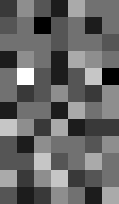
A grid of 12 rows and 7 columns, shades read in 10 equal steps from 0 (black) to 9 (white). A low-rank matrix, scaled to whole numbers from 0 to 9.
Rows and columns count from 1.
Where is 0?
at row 2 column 3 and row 5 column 7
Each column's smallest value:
1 1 0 1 1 1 0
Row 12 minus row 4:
2 -4 -2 4 -2 -4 2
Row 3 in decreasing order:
4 4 4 4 4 3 3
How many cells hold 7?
4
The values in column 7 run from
0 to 6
